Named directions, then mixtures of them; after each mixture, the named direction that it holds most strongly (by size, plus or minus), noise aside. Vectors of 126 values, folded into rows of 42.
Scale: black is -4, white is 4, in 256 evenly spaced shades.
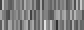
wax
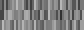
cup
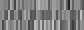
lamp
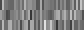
wax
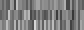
lamp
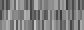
cup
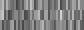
cup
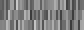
cup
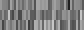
lamp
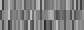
wax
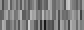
lamp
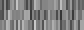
cup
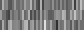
wax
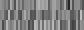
lamp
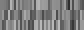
lamp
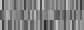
wax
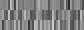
lamp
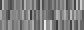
wax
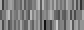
wax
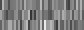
wax
